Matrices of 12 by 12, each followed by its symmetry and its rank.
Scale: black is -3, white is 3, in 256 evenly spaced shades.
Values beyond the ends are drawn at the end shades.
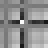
symmetric, rank one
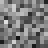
neither, full rank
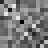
symmetric, full rank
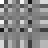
symmetric, rank one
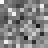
symmetric, full rank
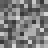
symmetric, full rank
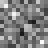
symmetric, full rank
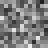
neither, full rank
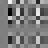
neither, rank one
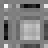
symmetric, rank one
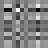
neither, rank one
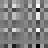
neither, rank one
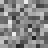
neither, full rank
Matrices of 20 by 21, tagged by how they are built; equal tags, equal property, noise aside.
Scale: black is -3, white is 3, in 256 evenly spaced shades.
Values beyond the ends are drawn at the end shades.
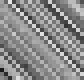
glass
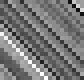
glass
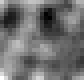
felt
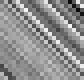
glass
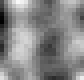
felt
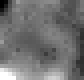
felt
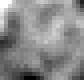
felt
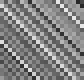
glass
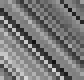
glass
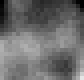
felt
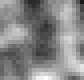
felt
